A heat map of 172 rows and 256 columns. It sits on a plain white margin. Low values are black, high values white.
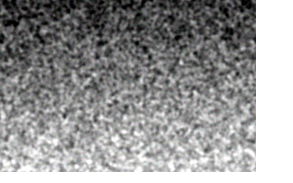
There are no lone odd cells. There is an overall slope up to the bottom. The field is mottled with small blotches. There are no regular stripes.
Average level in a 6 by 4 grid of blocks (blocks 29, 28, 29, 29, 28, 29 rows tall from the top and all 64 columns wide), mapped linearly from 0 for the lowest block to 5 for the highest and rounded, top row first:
0000 / 1111 / 2222 / 3333 / 4444 / 5555
